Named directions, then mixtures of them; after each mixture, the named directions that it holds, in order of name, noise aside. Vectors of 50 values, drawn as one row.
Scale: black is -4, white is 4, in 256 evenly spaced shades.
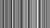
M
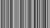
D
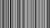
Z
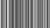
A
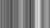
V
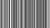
Z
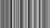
D, M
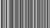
A, D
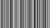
D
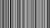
Z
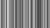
A, V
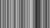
A, V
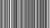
Z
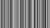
D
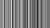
M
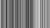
A, V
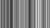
D, V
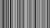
D, Z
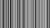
Z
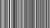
D, Z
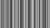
D, M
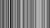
V, Z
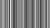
D, Z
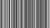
Z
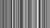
M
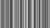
D, M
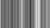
V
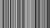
V, Z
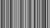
D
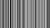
Z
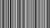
Z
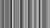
D, M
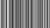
A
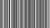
Z
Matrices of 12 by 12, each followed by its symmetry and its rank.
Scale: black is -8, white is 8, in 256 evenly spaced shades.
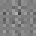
neither, rank two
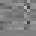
neither, rank two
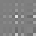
symmetric, rank one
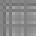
symmetric, rank one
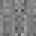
neither, rank two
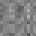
neither, rank two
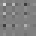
symmetric, rank one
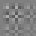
symmetric, rank one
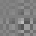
symmetric, rank one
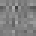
neither, rank two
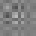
symmetric, rank one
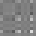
symmetric, rank one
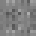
neither, rank two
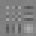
symmetric, rank one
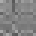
neither, rank two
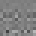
neither, rank two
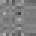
neither, rank two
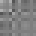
symmetric, rank one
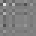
symmetric, rank one
